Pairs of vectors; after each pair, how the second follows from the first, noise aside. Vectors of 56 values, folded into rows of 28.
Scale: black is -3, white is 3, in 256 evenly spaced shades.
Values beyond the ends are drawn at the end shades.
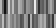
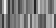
negated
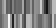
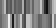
copied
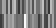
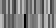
negated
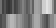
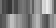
copied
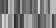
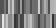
copied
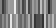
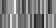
copied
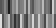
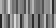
negated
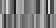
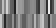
copied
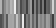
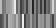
copied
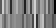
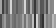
negated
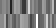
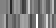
copied
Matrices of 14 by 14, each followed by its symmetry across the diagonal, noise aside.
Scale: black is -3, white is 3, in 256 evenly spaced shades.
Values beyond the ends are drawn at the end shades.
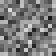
symmetric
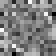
symmetric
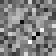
symmetric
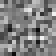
antisymmetric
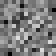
symmetric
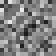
symmetric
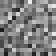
antisymmetric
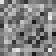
symmetric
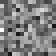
neither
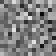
neither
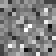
symmetric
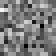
neither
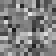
antisymmetric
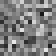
antisymmetric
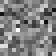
neither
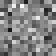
neither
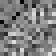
symmetric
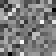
symmetric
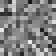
antisymmetric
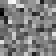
antisymmetric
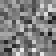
antisymmetric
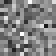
neither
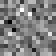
antisymmetric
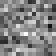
neither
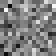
antisymmetric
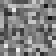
antisymmetric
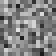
neither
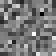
symmetric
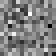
neither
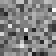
neither
